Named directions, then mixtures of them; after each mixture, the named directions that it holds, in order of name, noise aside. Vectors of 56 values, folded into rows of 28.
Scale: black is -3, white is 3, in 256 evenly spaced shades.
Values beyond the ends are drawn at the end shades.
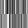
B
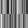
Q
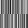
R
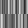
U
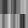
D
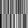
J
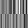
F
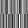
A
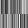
A, D, R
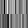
B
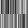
D, Q, R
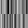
Q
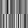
A, B, J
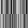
A, F, Q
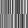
F, R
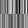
F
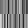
A, Q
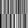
J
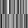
F, Q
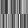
A, D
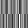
A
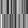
Q
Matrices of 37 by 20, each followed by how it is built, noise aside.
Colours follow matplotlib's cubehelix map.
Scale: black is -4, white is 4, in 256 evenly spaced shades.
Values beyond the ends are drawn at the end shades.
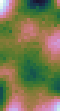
smooth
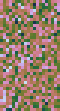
noise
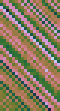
Toeplitz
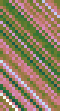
Toeplitz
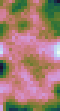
smooth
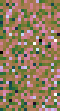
noise
